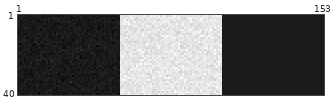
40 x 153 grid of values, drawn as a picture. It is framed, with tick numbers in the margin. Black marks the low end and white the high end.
The table splits into one row of 3 panels. Panel 1,1: very low, fine-grained, faint in contrast. Panel 1,2: very high, fine-grained, faint in contrast. Panel 1,3: very low, flat.
